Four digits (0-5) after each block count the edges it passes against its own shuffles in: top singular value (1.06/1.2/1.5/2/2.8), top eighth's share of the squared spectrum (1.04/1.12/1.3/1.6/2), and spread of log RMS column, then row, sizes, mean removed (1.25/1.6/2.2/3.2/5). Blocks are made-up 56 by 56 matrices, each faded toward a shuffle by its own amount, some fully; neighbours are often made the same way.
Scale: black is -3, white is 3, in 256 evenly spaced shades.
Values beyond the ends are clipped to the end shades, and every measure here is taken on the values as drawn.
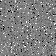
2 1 0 0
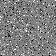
0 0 0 0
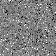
2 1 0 0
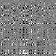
4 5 3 3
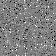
2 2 1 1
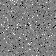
0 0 0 0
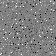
1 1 0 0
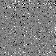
2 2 1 2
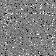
2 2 1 1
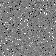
0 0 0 0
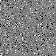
1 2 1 1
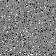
1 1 0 1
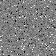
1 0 0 0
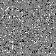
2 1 1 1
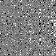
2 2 2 2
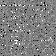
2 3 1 2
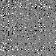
2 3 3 2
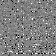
2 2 2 2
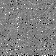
2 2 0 2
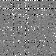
3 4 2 3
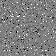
1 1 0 0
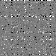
3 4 2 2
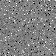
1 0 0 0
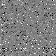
2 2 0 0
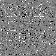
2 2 1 2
